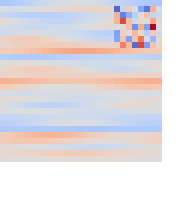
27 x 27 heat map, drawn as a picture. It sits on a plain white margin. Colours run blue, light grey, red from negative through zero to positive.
Roughest part: top right. Odd patch: rougher, in the top right. Grain: streaks across. Histogram: heavy tails on both sides. Slope: none.
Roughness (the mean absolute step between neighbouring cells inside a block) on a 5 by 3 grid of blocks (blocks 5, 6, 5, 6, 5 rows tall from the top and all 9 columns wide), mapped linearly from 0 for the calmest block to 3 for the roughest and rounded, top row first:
003 / 112 / 000 / 000 / 000
